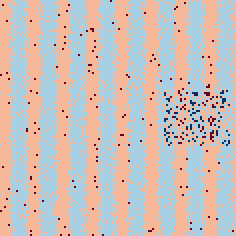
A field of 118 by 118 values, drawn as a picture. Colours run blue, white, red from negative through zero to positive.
Roughest part: middle right. Slope: none. Stripes: upright, repeating 8 times. Odd patch: rougher, in the middle right.
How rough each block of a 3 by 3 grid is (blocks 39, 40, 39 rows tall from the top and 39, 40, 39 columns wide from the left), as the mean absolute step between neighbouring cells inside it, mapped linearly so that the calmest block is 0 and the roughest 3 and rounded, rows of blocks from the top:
000 | 003 | 000
